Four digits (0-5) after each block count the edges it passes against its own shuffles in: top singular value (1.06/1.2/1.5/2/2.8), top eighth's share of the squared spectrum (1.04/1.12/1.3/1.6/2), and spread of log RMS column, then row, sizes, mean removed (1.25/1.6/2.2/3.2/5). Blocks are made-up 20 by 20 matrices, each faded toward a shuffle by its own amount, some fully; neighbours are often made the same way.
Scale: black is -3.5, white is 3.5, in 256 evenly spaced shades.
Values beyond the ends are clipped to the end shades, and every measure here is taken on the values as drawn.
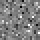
0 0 0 0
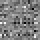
3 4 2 2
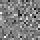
1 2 1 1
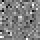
2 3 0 0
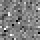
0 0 0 0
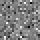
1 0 0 0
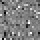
2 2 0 1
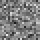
0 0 0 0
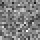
0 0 0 0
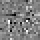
1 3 1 2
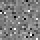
0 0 1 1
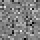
1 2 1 0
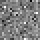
0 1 1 0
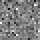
0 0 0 0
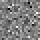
0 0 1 0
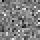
0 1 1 0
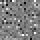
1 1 0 0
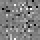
2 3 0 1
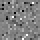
0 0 0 0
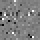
2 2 1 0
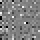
3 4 2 1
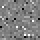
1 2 0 0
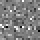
2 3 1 1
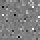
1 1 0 0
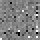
3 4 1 0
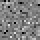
0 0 0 1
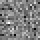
1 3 0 0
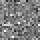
2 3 0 1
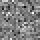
1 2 0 0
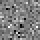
2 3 0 0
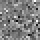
2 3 0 0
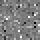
1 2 0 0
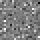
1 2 1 0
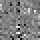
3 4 2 1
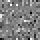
1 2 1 1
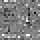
2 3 1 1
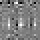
3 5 2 2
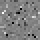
0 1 0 0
